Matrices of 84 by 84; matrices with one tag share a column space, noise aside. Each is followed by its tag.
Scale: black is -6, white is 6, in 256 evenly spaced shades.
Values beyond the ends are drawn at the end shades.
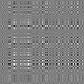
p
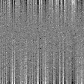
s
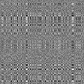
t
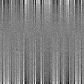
s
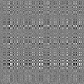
p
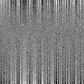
s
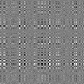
p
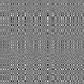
t
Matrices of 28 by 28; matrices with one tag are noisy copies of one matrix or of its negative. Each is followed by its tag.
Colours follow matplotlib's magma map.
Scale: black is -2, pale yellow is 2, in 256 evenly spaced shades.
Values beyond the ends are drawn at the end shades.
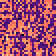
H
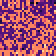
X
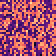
H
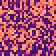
X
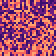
X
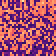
X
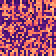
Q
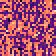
H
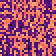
H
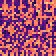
Q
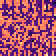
Q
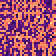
H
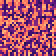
Q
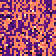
H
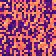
H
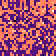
X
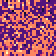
X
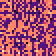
H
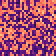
X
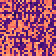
H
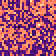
X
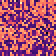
X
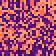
X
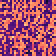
H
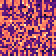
Q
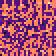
Q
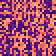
H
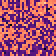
X
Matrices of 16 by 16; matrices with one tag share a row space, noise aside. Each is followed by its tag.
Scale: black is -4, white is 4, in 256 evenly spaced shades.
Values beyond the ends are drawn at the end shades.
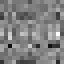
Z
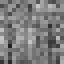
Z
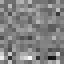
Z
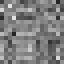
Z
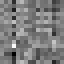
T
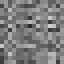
Z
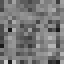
Z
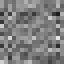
Z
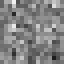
T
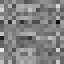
Z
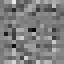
T
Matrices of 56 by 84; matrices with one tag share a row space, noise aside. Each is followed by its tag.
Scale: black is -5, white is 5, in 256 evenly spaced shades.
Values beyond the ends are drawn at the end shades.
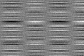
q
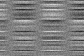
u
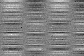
q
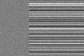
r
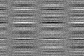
u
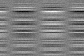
u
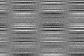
u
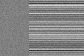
r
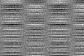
q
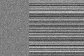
r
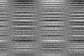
u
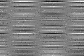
u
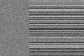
r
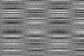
q
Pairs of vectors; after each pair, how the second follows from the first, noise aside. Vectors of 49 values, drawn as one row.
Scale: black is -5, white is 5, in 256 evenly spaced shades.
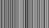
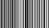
scaled up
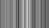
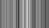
copied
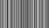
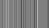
partly zeroed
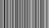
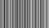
copied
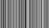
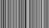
copied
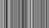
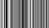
scaled up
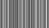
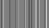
partly zeroed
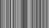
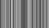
copied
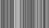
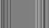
partly zeroed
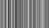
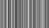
copied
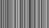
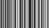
scaled up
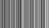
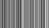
copied
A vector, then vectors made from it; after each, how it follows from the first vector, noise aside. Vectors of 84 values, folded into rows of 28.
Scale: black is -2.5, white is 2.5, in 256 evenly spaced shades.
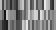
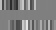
partly zeroed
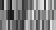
wrapped around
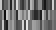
sign-scrambled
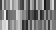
negated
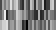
negated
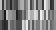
copied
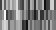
negated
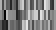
copied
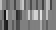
partly zeroed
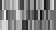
negated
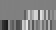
partly zeroed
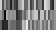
copied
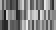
copied
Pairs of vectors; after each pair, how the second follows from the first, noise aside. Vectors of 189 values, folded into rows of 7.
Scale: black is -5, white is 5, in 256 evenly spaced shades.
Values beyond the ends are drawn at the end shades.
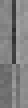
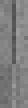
shrunk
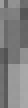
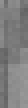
shrunk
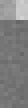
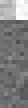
scaled up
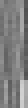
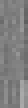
shrunk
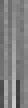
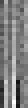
scaled up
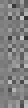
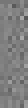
shrunk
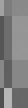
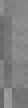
shrunk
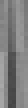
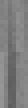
shrunk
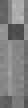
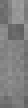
shrunk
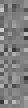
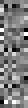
scaled up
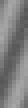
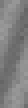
shrunk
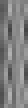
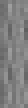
shrunk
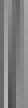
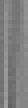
shrunk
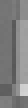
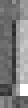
scaled up
